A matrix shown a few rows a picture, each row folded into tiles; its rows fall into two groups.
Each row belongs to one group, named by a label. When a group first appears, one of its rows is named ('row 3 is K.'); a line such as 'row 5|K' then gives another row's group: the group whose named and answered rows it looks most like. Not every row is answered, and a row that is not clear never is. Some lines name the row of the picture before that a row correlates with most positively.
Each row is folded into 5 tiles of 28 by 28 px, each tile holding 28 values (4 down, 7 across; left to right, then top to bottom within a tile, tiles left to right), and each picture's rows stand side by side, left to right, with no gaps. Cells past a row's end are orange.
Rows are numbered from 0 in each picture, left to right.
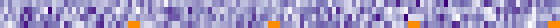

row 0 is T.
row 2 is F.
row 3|T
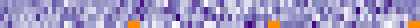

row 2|T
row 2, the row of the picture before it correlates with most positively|3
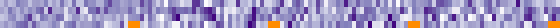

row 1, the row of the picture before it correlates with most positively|1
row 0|T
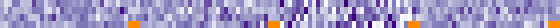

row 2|F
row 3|T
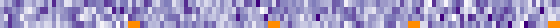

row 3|F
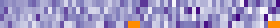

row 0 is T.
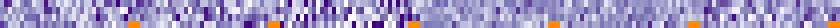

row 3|T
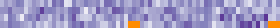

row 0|T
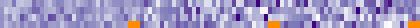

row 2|T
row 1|F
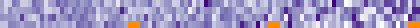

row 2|T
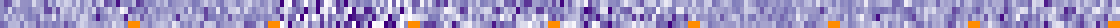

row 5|F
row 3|T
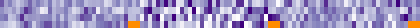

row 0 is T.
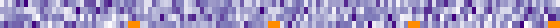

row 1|F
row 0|T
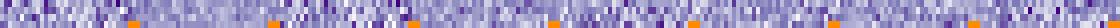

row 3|T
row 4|T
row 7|T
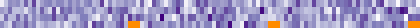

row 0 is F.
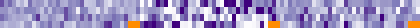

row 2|T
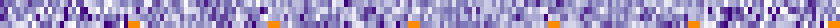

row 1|F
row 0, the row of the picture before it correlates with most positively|0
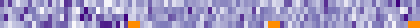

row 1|T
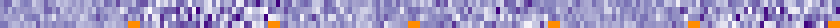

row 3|T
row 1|F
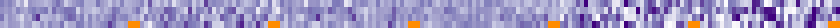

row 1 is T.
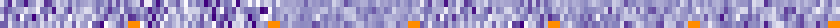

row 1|F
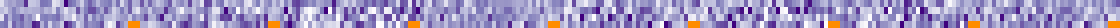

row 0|T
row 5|T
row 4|F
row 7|F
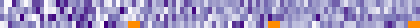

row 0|F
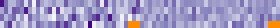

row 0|F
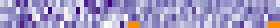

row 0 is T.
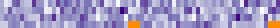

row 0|F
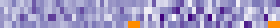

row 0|F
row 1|F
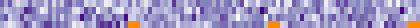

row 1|F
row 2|F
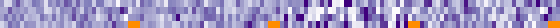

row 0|F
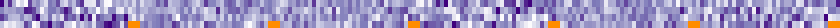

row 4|F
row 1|T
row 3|T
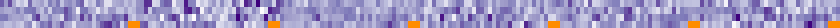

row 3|F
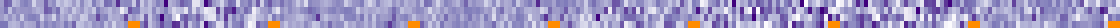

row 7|F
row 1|T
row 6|T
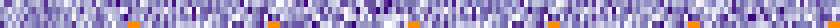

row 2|T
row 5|F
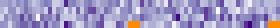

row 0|T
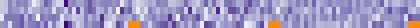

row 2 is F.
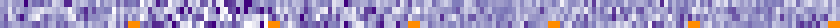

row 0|T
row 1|T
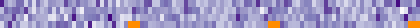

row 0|F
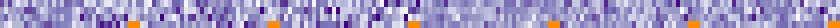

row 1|F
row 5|F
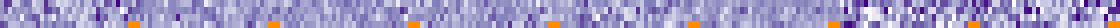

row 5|T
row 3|F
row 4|T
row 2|F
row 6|T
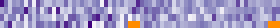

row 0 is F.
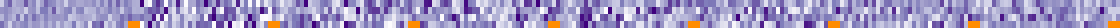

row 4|T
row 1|F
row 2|T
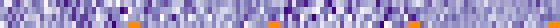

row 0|F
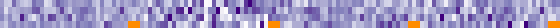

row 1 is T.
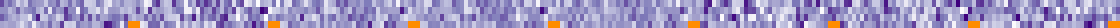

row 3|F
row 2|F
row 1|F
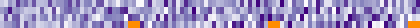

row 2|F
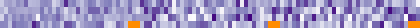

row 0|T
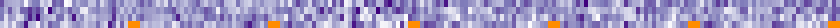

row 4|T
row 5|T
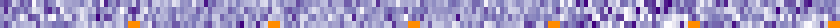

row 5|T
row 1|T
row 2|F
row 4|T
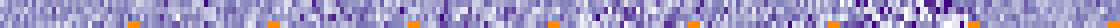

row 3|T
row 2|F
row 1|T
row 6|T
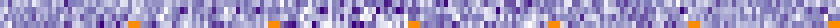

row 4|F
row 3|T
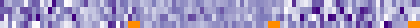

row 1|F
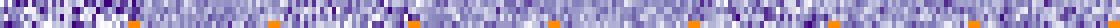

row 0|T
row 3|T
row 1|F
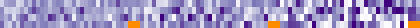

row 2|T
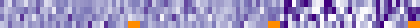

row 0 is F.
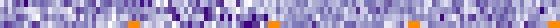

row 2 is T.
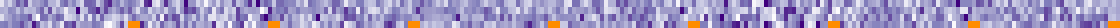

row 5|T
